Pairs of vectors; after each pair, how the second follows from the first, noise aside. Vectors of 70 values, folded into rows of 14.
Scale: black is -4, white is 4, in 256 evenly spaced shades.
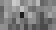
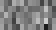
shuffled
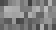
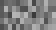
shuffled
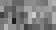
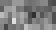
negated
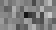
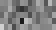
shuffled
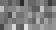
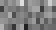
negated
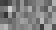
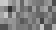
negated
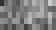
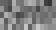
shuffled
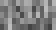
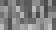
negated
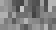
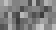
shuffled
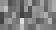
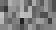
negated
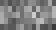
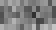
negated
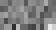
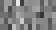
shuffled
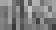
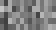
shuffled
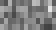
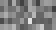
shuffled
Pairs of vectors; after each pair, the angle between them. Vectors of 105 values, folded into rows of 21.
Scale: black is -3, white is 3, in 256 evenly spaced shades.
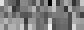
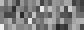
partly aligned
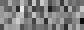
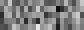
orthogonal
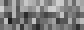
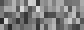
partly aligned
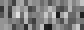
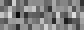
partly opposed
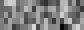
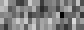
orthogonal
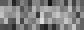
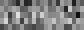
partly aligned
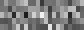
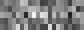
nearly parallel
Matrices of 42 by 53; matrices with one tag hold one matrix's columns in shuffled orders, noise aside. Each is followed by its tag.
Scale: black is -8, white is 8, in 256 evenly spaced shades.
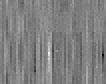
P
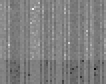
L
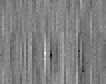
P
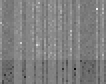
L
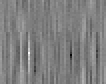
P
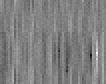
P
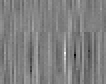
P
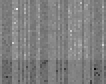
L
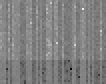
L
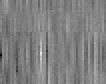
P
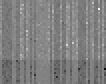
L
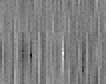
P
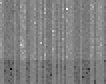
L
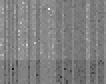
L
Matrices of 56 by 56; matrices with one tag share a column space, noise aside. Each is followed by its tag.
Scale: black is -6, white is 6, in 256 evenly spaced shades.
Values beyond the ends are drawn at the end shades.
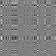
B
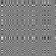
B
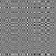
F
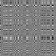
B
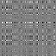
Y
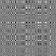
Y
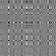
Y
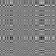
B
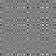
F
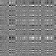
B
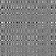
Y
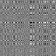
Y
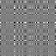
Y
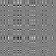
B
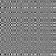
F
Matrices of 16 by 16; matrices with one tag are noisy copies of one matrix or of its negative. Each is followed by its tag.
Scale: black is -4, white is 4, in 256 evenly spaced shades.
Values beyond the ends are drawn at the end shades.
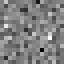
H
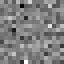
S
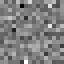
S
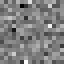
S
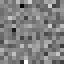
S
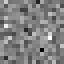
H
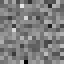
S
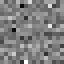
S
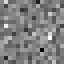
H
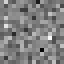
H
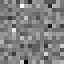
S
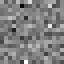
S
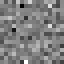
S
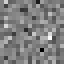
H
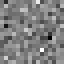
H
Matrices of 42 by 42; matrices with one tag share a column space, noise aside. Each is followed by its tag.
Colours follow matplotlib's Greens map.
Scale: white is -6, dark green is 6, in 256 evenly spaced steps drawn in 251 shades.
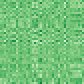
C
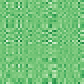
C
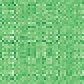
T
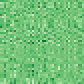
C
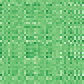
T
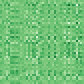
T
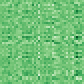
T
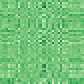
C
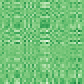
C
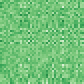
C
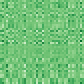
C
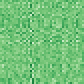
C
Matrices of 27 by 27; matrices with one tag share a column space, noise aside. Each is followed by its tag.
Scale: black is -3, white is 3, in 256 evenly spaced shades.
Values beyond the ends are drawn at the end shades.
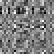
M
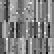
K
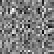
M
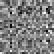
M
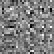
M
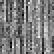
K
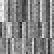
K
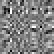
M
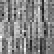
K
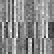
K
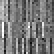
K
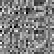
M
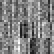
K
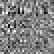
M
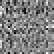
M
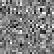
M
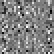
M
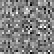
M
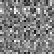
M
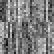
K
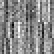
K
